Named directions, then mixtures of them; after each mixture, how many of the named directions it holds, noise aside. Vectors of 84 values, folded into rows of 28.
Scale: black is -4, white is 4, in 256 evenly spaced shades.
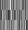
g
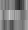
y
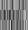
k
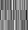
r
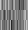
two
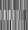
one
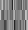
two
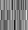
one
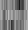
two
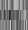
two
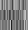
one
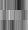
one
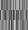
two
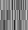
one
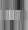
one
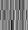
three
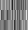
one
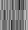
two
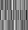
one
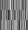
one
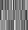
three
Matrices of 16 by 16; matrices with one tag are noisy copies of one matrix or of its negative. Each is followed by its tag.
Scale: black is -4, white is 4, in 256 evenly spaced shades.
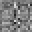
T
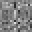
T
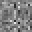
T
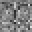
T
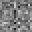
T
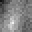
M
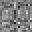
T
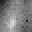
M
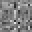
T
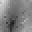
M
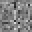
T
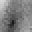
M
